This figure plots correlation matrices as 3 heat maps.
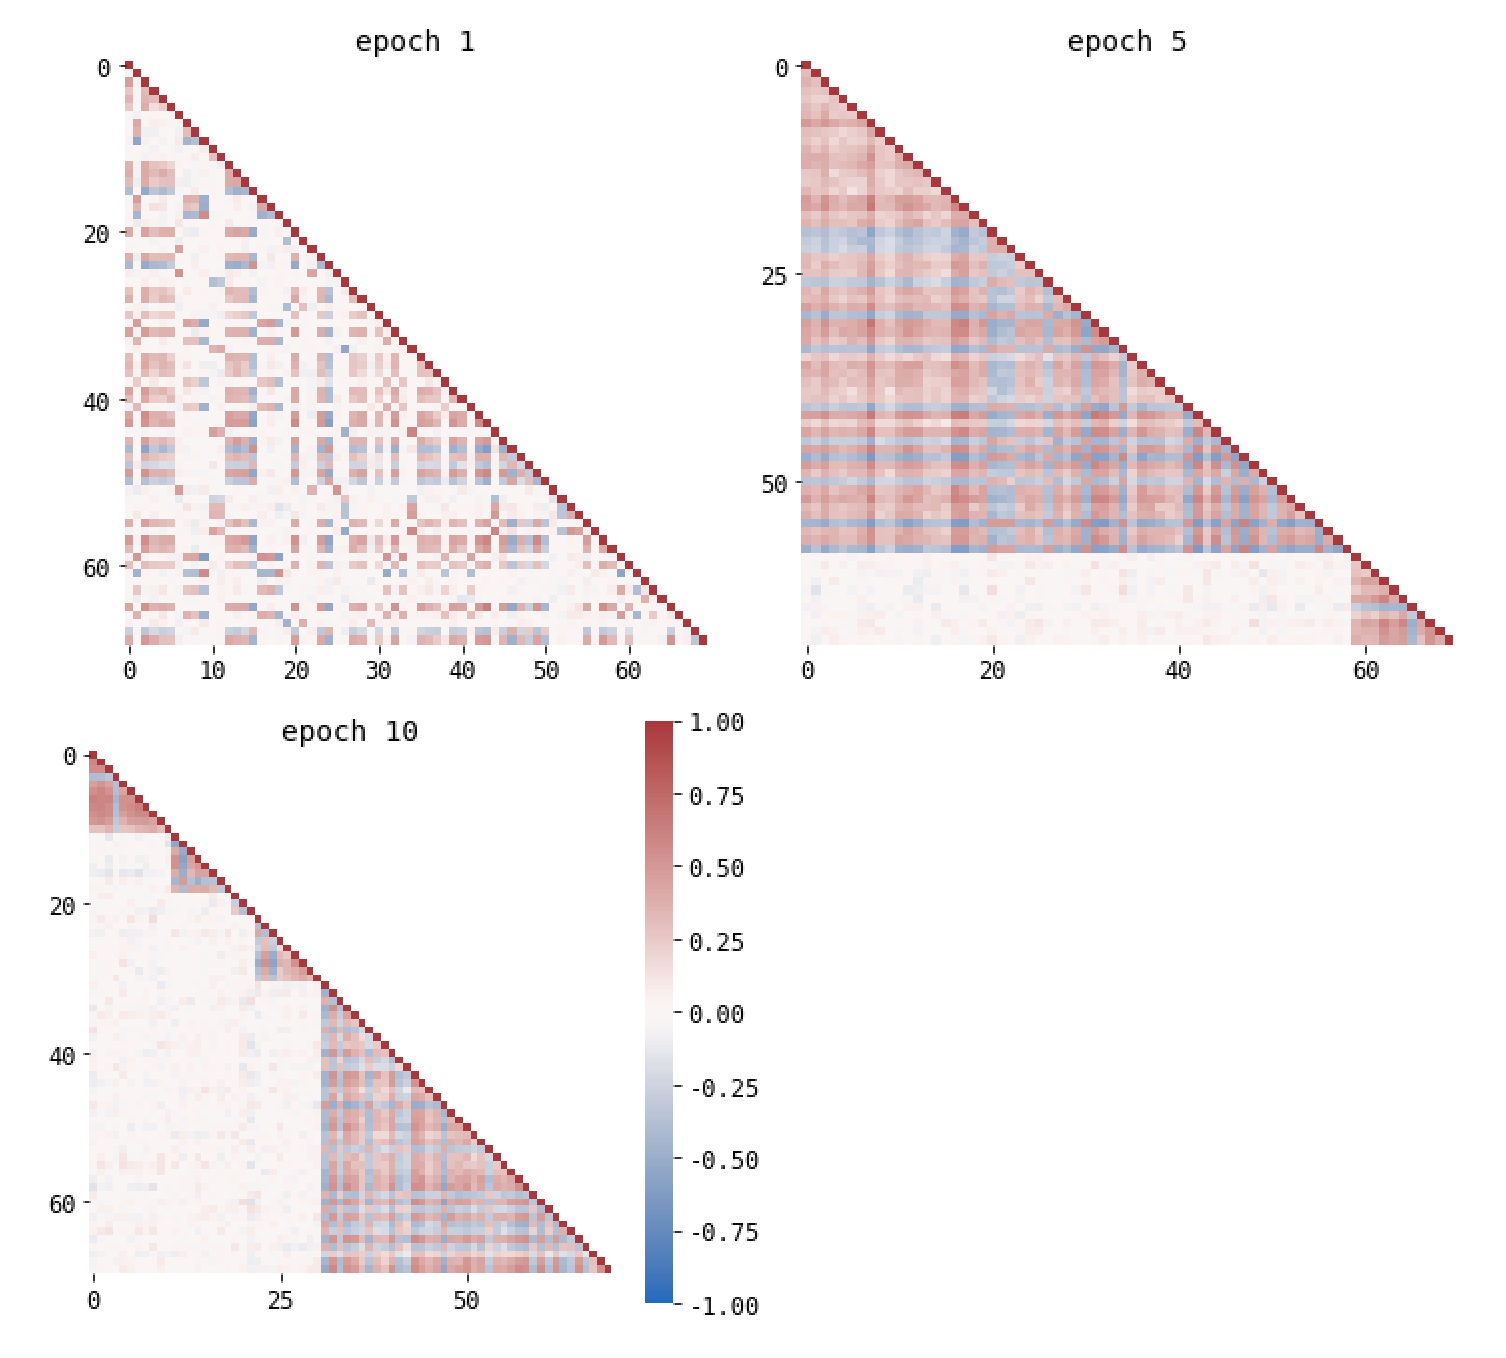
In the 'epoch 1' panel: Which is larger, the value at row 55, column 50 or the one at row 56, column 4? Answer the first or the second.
the second
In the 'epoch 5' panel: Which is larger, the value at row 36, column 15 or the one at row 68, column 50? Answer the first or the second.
the first
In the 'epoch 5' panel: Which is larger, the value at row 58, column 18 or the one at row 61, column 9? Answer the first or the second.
the second
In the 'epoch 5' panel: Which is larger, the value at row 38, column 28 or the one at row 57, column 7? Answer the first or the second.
the second
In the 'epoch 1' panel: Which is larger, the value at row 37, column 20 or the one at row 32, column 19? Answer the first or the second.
the first
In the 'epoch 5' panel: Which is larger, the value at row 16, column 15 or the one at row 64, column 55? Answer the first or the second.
the first
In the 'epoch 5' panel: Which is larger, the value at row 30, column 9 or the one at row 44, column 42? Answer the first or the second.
the second
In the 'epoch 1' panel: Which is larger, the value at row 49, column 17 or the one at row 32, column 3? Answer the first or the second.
the second
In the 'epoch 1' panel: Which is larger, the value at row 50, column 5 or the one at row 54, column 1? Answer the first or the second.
the second
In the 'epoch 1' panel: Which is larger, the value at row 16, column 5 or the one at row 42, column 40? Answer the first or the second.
the second
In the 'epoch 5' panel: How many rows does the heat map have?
70
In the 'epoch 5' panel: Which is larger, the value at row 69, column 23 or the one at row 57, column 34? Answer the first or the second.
the first
